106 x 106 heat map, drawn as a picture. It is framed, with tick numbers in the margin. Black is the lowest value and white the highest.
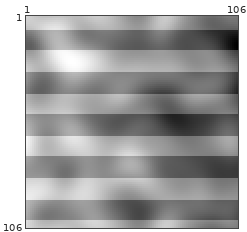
Lone odd cells: none. Slope: up to the left. Stripes: horizontal, repeating 5 times. Histogram: bell-shaped. Ninth with the highest average: top left.
